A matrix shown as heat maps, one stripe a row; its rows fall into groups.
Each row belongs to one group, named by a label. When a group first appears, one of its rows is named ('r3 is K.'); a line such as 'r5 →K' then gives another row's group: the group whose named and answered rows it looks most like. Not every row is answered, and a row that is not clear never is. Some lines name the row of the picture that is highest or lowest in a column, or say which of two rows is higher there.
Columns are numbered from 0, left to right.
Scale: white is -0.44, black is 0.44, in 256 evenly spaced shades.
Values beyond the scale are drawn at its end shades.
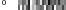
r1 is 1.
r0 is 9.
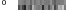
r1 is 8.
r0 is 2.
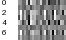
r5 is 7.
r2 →1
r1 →8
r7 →1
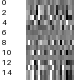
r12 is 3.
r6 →8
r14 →3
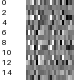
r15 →8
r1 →8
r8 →1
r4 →2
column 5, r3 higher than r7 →Yes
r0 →3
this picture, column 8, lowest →11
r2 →2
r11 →1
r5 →8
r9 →3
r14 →7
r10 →7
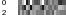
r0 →3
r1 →8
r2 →1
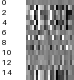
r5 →3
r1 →9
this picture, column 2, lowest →2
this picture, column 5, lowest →13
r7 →1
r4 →9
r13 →2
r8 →8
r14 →9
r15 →9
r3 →3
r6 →7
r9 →8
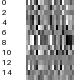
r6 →2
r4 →8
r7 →3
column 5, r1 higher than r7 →No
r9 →1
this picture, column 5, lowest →6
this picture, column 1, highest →14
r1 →8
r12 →1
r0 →1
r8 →3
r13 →1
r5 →9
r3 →8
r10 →9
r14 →2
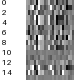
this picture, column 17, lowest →6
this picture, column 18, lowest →14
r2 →2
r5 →2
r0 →9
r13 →3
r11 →8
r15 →7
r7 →9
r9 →9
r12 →7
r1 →3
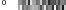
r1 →1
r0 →9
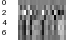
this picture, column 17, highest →2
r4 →8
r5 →8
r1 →2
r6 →8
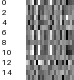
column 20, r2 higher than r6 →No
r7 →3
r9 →3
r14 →7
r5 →8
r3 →8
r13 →8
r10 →3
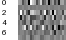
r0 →9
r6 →2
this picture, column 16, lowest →2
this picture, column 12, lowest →5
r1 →7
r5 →3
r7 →8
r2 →1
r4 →8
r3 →2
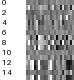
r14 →2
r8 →1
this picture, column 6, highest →4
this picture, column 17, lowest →3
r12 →3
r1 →1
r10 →7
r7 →9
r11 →1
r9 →9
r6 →7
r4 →2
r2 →8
